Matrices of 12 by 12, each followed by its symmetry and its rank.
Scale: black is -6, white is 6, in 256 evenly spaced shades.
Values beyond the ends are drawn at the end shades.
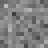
symmetric, full rank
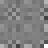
symmetric, rank two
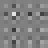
symmetric, rank one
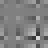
symmetric, rank one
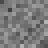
symmetric, full rank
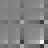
symmetric, rank one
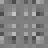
symmetric, rank one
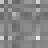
symmetric, rank two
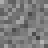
symmetric, full rank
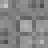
symmetric, rank two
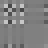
symmetric, rank one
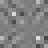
symmetric, rank two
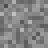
symmetric, full rank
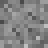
symmetric, full rank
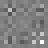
symmetric, rank two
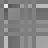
symmetric, rank one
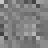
symmetric, rank two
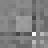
symmetric, rank two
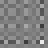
symmetric, rank one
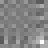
symmetric, rank two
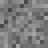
symmetric, full rank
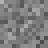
symmetric, full rank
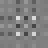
symmetric, rank one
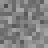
symmetric, full rank
